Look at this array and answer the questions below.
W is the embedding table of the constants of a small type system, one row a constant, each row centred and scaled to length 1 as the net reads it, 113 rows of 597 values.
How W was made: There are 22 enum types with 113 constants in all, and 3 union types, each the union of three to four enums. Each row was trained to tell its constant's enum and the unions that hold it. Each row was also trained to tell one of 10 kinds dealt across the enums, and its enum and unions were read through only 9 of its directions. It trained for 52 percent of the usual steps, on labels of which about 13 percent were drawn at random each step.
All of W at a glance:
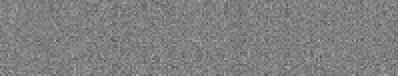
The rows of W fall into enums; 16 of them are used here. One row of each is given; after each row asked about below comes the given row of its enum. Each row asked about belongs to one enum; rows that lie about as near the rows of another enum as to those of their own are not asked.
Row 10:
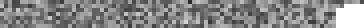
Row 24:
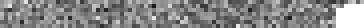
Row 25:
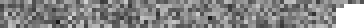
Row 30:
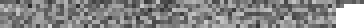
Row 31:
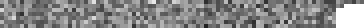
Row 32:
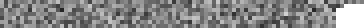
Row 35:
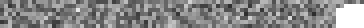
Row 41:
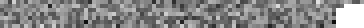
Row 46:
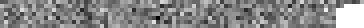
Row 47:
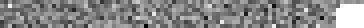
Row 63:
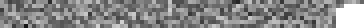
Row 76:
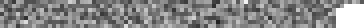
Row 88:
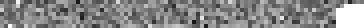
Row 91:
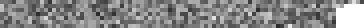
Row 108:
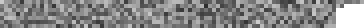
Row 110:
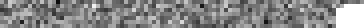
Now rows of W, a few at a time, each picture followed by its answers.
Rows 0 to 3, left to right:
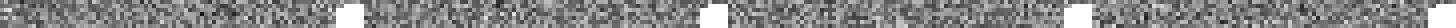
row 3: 46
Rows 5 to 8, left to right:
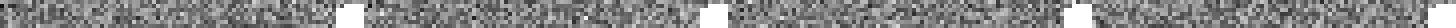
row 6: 10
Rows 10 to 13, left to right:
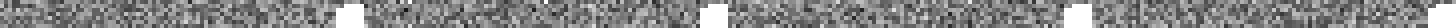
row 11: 63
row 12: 10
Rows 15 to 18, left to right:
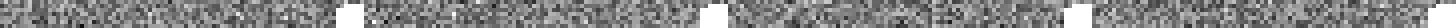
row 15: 31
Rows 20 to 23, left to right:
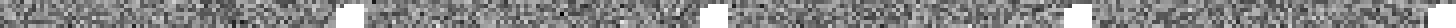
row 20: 108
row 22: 10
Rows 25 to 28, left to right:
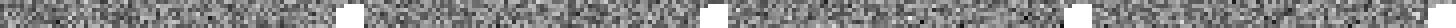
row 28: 47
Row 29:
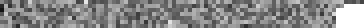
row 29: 35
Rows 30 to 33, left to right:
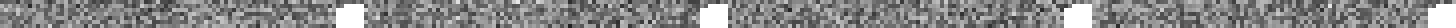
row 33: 41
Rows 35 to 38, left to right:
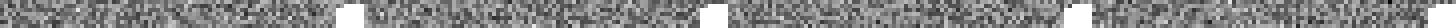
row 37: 108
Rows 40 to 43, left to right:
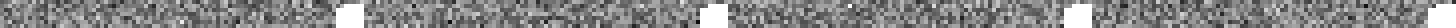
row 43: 47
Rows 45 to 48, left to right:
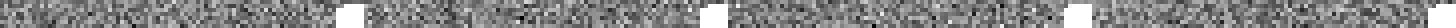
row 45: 31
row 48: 41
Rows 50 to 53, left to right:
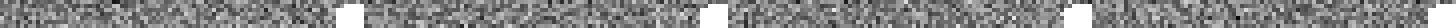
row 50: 76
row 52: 32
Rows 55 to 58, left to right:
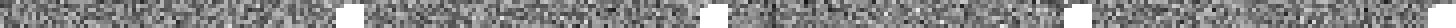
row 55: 76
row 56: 35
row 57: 31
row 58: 110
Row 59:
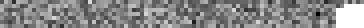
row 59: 24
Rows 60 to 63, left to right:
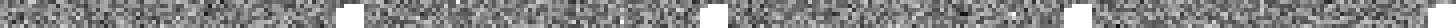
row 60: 46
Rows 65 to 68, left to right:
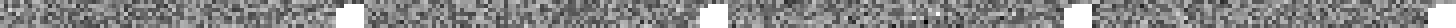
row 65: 10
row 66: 24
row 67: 91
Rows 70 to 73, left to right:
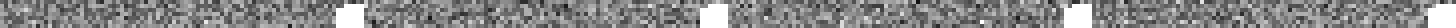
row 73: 76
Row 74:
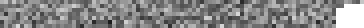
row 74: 41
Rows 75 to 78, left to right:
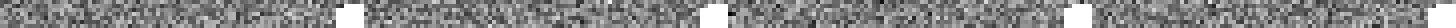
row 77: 32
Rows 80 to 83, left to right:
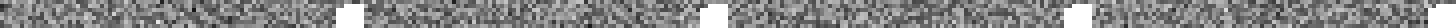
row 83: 41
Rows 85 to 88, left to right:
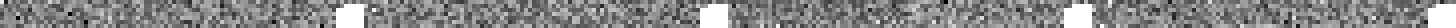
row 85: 32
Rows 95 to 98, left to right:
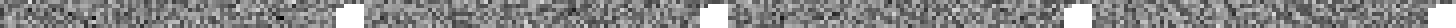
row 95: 32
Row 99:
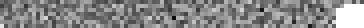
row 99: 76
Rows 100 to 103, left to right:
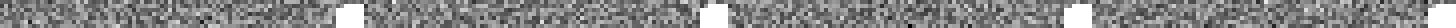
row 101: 30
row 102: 24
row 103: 110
